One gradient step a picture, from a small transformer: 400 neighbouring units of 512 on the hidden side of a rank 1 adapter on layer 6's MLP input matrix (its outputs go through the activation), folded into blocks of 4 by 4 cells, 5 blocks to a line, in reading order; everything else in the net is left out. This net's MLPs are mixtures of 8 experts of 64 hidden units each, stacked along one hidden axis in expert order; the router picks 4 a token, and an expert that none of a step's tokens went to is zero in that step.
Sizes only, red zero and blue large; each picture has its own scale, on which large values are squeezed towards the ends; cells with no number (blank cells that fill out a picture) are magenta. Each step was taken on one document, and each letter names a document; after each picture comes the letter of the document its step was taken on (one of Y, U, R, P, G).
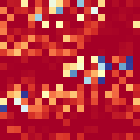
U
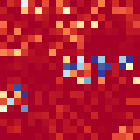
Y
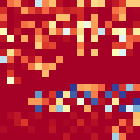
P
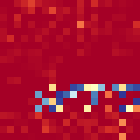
P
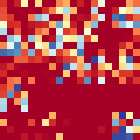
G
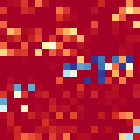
U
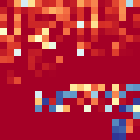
P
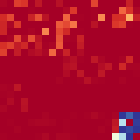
G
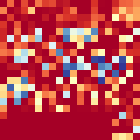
U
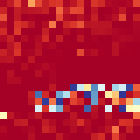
P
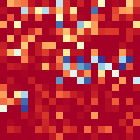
Y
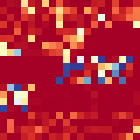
Y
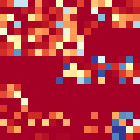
G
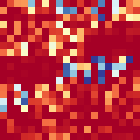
Y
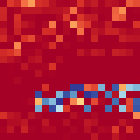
P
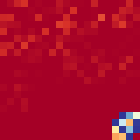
G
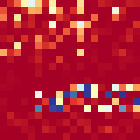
P
